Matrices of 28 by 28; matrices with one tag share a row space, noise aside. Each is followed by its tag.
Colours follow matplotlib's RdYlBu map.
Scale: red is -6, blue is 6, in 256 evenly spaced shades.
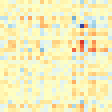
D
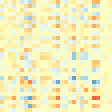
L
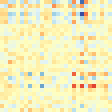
D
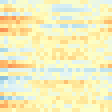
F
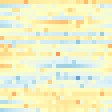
F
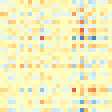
D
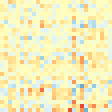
D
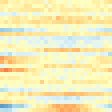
F
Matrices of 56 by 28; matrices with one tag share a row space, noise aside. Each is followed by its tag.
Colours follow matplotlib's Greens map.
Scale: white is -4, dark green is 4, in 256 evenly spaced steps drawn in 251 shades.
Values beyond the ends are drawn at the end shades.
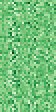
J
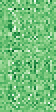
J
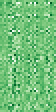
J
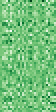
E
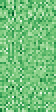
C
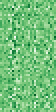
J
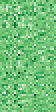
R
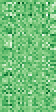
E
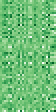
E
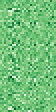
J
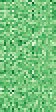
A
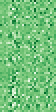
J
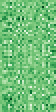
E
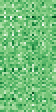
A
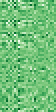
R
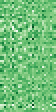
A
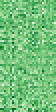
A
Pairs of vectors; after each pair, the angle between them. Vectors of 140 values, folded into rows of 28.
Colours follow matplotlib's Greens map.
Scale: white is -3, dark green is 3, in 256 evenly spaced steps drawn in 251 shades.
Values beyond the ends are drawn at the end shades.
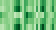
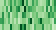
orthogonal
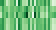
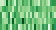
partly opposed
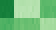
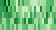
partly aligned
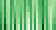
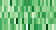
orthogonal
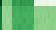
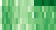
nearly opposite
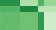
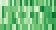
partly opposed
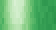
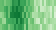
nearly opposite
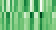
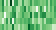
orthogonal
